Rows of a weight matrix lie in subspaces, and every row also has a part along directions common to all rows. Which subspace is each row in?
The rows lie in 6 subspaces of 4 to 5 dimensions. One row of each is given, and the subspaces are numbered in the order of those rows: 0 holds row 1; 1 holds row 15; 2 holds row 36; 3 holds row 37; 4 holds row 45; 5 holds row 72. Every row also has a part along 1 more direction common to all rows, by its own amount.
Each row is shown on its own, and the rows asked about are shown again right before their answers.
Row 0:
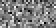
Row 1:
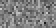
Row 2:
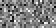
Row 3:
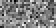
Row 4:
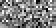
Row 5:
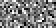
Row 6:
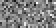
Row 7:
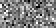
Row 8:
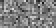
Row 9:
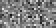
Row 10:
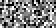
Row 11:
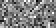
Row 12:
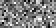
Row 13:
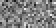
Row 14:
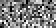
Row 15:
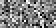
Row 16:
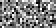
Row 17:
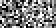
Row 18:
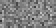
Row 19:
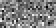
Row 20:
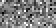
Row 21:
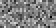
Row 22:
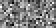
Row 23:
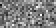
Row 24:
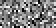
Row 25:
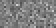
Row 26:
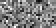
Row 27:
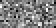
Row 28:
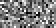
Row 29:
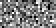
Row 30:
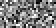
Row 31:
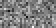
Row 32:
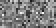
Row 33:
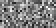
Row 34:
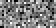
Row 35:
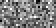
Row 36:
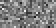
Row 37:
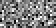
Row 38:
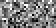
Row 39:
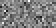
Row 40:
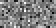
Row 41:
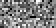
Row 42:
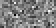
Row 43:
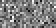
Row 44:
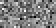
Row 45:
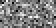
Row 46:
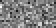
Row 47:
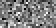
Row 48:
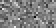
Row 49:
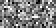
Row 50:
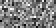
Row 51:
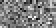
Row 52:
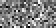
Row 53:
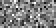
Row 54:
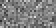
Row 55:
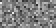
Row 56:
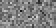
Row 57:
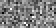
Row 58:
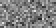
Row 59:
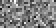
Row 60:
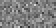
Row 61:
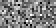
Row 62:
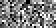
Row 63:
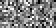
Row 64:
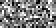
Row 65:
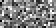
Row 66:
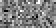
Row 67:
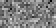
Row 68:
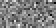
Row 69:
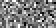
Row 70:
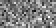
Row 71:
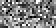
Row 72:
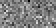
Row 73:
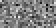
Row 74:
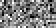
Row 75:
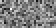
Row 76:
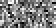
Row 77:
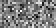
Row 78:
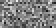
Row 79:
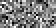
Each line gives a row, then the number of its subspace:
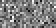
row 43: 0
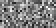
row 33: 1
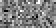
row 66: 1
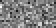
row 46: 4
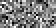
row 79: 2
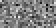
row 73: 4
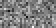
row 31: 0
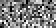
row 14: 1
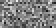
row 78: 5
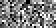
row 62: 1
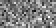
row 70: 5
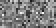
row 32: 2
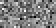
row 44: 2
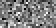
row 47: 0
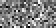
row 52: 3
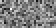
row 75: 4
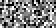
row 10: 0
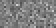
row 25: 4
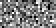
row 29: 0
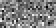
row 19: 3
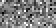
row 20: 4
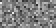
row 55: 0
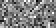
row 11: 5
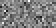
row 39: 5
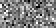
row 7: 5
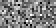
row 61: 4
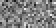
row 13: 3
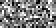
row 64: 4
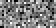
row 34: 2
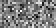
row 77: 1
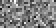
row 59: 2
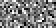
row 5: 3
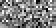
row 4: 4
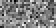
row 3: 2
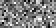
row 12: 5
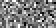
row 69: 3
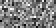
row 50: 1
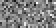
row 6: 3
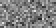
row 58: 5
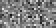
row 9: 1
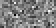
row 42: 5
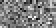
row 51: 1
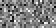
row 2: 0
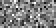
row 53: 2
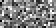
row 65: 4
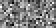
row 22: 5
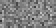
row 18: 3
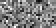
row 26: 2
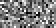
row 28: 2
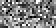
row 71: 4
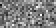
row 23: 5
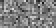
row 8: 1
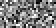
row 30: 3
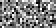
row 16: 0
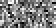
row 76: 5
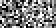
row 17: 3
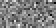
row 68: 3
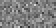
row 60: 3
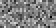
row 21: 2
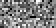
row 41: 4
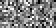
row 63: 1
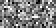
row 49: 1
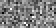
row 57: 4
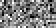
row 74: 4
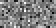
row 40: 2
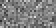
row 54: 5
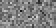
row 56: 1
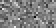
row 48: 2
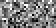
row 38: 0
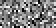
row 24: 3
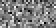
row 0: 0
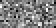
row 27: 4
